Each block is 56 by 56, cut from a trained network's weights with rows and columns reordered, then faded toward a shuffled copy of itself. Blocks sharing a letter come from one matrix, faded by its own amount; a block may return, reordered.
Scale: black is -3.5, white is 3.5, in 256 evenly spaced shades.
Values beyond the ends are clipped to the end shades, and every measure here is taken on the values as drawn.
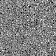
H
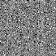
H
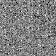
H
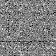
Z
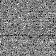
Z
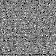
Z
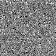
Z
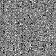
H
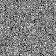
H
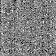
H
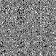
H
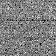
Z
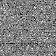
Z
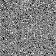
H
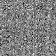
H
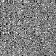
H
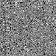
H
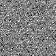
Z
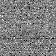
Z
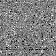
Z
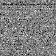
Z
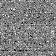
Z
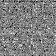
Z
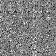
H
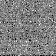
Z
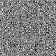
H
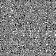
Z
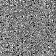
H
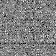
Z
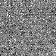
Z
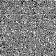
Z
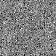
H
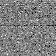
Z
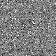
Z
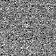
Z
